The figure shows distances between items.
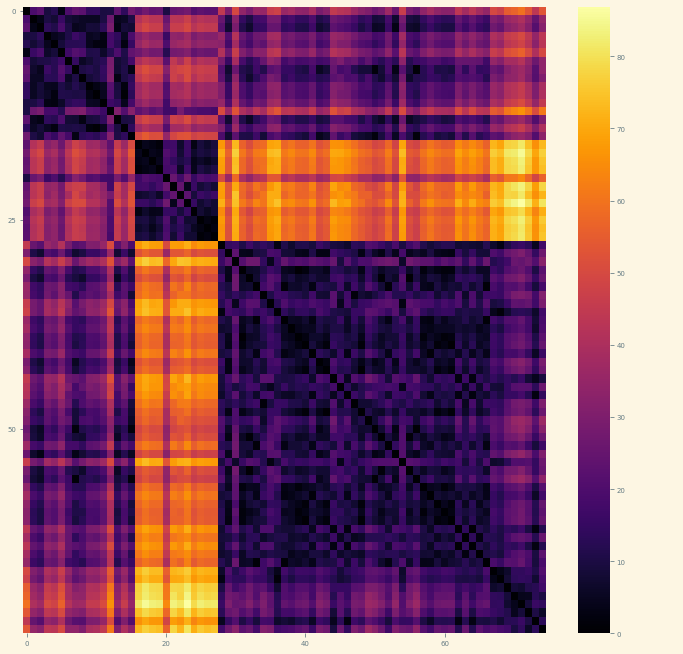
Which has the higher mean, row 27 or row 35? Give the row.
27
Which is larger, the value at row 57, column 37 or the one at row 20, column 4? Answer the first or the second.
the second
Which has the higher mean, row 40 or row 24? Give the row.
24
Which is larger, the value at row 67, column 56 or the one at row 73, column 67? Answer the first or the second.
the first
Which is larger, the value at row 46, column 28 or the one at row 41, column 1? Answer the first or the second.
the second
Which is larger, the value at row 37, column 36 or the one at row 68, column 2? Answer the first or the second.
the second
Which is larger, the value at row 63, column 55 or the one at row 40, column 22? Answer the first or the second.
the second
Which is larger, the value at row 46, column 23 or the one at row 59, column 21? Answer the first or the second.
the first
